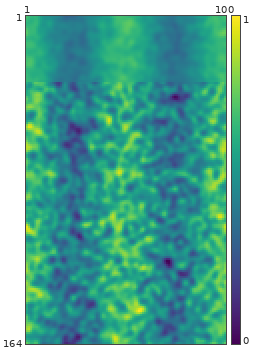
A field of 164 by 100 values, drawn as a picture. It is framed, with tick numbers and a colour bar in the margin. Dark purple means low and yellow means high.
There is no overall slope. The top part is calmer, up to a seam about 20% of the way down. The values follow a bell shape. Upright stripes repeat 2 times across the table.
